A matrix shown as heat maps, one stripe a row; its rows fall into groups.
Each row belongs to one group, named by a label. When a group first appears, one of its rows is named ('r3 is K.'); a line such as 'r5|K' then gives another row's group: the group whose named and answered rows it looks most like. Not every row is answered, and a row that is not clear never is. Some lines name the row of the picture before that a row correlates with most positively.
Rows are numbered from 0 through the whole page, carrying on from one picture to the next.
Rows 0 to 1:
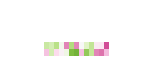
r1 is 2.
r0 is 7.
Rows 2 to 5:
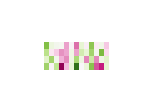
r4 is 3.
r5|3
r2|7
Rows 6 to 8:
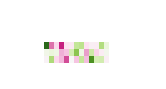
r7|3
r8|7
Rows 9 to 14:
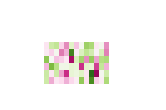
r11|3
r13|3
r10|7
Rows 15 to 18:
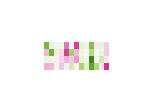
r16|7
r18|7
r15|7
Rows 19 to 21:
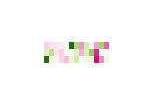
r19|2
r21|3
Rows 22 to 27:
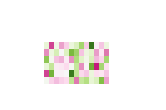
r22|3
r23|2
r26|2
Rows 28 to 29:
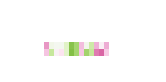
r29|2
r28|2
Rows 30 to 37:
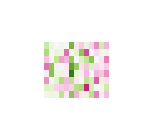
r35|2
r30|2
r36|3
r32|7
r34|2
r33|2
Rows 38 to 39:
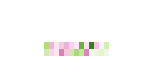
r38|3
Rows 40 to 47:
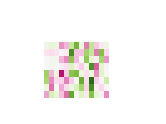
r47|7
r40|3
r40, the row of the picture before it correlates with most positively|39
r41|2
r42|7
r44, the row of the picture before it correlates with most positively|39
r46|3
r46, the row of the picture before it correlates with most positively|38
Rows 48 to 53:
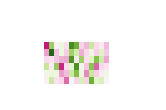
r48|2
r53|7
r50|7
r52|3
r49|2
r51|3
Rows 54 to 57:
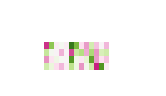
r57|2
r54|2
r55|3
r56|2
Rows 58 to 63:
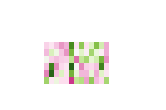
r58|7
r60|7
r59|7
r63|3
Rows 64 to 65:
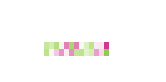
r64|7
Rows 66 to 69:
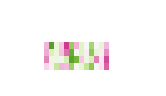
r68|2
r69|7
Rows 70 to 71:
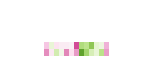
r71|7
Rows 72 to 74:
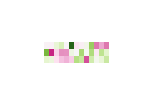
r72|2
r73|3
